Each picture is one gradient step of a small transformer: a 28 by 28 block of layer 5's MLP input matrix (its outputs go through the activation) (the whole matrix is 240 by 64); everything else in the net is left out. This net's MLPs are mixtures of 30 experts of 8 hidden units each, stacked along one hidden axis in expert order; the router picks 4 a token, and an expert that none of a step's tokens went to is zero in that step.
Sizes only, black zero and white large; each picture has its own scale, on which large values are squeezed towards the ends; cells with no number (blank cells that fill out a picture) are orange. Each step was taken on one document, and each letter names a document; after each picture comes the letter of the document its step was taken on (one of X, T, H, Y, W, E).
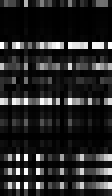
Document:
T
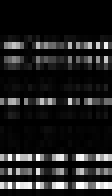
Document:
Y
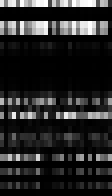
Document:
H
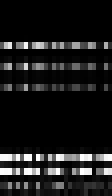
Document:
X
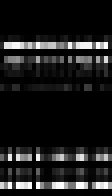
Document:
Y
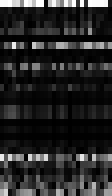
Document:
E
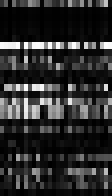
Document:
T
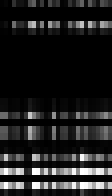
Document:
H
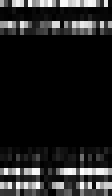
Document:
H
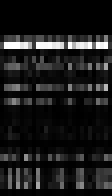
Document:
Y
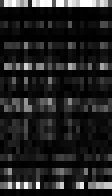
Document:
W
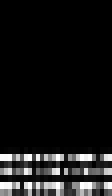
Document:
X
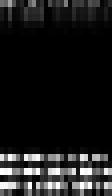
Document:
X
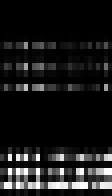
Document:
T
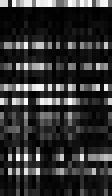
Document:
W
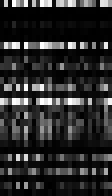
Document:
T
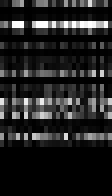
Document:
H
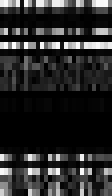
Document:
E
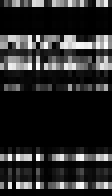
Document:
Y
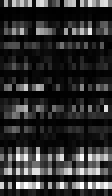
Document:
W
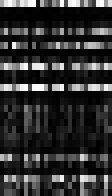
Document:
E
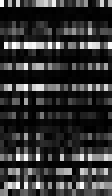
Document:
W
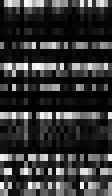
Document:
E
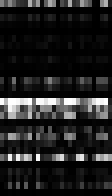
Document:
Y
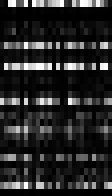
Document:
W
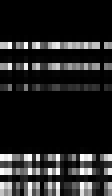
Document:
X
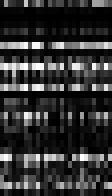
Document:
E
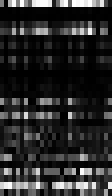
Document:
W
